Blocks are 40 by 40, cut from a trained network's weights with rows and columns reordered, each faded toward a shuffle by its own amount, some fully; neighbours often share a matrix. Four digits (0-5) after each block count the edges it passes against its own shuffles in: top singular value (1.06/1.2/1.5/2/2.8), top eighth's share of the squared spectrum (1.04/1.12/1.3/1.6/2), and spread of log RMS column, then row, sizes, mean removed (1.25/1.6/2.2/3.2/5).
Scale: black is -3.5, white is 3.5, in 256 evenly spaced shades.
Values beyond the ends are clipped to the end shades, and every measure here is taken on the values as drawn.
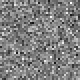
0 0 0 0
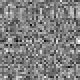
3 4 1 2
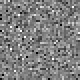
1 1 0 0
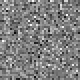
0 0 0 0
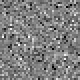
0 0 0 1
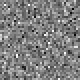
1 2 0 0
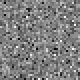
0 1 0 0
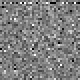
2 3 1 1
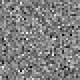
0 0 0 0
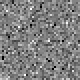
0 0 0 0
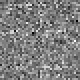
2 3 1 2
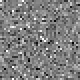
0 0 0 0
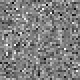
1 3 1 1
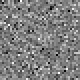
0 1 0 0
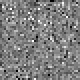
1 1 0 1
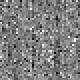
2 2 0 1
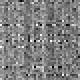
3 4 1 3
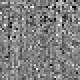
2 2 0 1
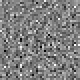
2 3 1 0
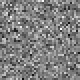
2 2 0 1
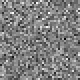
0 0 0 0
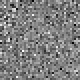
1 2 1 0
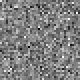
2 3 1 1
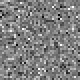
1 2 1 0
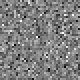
0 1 0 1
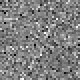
0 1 0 0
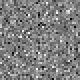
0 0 0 0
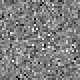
1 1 1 0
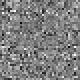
2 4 2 2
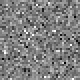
0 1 0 0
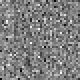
1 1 0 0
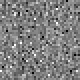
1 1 0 0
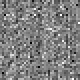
2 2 0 1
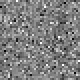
1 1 0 0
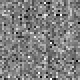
2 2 0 2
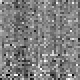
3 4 0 2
